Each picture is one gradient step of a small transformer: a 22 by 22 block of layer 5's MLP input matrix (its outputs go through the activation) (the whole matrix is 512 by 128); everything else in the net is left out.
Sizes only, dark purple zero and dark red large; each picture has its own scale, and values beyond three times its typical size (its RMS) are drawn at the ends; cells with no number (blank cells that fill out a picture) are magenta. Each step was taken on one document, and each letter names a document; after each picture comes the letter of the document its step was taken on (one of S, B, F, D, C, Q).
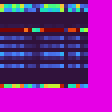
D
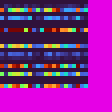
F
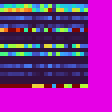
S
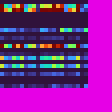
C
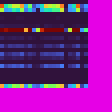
D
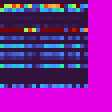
D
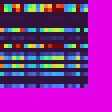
C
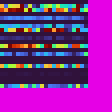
S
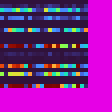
F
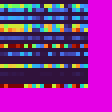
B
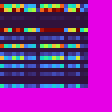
C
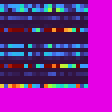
F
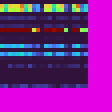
D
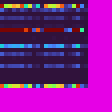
D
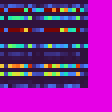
F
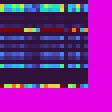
D
